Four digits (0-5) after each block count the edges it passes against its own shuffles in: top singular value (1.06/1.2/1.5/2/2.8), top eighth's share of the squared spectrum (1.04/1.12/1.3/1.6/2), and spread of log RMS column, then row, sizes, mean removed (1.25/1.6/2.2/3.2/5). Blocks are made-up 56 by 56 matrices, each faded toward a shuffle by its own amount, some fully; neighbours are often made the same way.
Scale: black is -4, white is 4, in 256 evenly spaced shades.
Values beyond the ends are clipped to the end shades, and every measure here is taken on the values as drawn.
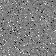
0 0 0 0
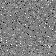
1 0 0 0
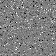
0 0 0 0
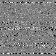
2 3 0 3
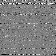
3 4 0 3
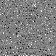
3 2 1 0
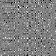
4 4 2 2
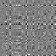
5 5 3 3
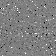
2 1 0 0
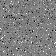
0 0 0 0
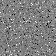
0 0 0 0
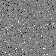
1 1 0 0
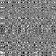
4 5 2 3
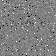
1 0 0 0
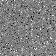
1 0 0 0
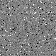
2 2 0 0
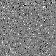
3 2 0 1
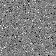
1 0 0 0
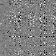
2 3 3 2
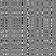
5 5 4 3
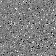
2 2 0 0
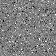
2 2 0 0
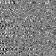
4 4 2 2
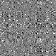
4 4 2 2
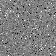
0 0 0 0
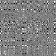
4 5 2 3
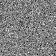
0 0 0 1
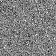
0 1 0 0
